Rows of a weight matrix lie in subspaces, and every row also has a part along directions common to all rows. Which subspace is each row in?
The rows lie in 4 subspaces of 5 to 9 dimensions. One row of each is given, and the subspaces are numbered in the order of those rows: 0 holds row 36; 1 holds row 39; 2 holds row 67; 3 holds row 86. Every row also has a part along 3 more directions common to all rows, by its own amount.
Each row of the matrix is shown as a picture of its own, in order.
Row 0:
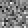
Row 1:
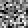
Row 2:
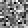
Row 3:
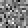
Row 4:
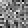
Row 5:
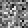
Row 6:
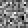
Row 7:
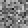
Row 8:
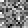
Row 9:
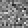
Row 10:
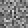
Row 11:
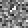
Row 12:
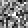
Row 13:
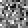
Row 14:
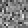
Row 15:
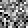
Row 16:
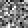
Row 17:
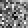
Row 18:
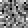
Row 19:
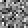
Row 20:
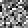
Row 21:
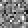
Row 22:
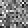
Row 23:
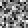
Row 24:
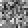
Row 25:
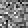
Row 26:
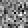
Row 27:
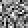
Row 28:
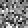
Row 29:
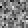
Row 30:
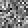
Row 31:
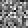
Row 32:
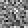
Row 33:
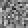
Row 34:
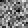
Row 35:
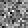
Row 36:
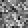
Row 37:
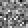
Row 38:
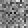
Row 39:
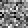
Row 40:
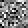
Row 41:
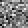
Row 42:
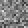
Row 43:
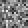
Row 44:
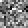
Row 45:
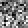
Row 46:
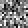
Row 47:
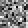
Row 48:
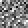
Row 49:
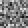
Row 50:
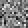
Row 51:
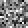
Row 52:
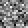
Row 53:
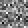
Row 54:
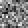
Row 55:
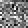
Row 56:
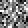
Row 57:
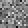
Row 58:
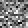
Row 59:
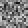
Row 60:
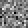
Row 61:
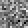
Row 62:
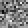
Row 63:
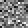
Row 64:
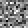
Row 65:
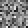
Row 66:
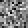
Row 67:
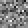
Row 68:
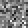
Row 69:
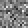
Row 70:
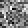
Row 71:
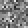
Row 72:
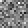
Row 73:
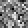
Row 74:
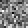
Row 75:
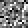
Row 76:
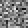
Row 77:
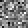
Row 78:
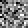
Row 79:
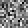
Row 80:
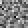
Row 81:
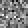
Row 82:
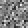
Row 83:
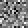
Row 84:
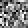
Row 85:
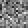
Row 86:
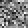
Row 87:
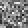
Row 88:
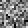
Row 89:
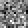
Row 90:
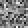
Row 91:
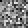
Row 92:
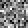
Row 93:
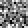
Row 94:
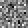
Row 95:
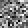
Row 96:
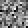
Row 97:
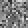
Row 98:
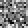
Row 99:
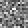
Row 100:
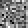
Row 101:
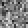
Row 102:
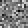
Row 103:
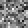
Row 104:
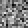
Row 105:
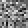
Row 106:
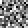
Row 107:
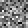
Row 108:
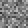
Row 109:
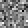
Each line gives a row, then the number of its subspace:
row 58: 3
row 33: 1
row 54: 0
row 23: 3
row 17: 1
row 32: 0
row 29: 3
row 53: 2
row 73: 0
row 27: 0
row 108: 1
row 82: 0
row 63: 3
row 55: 1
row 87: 1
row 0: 3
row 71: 2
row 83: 0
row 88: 0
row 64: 3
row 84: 3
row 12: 2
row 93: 3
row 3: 1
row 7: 0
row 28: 1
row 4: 2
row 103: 0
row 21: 2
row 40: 2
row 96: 1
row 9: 0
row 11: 0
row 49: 3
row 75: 2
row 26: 2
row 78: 1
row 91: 0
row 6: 2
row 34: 2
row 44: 2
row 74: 1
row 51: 2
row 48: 3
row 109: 2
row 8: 0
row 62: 2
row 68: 2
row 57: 1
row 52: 2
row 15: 1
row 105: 0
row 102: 2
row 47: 1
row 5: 0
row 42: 2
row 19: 0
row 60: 1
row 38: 0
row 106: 3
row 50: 1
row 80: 3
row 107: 3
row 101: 2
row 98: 3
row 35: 2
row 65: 1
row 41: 2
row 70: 2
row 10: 3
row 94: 3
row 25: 2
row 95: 0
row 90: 1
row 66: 2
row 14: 3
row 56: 1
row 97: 1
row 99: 0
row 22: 2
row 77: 3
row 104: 0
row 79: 2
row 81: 3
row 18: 1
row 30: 2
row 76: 0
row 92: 2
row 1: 2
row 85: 0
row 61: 0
